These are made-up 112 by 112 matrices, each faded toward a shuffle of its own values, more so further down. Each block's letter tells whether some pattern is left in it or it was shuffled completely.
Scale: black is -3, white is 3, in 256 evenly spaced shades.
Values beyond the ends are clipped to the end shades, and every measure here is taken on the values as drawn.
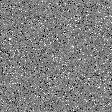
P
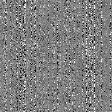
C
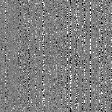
C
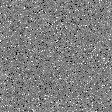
P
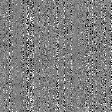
C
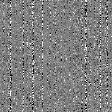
C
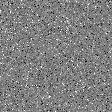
P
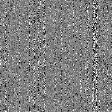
C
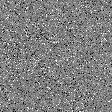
P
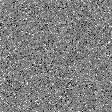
P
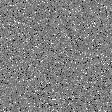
P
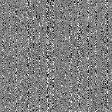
C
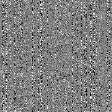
C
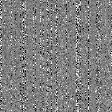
C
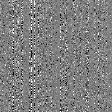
C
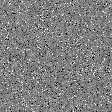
P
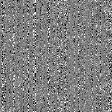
C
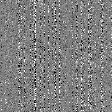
C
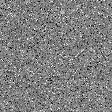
P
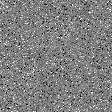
P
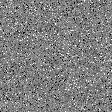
P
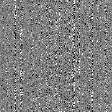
C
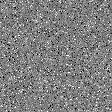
P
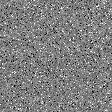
P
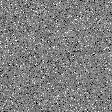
P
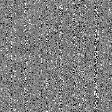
C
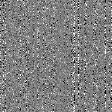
C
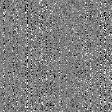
C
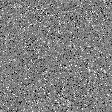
P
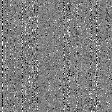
C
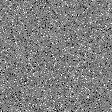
P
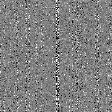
C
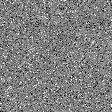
P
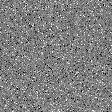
P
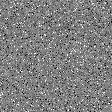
P
